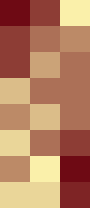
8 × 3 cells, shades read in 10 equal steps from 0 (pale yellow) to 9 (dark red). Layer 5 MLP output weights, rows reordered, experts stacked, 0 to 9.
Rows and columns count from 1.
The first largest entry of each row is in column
1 1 1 2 3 3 3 3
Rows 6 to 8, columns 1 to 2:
1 5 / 4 0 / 1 1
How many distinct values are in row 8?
2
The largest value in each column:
9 7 9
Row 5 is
4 2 5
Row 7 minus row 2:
-3 -5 5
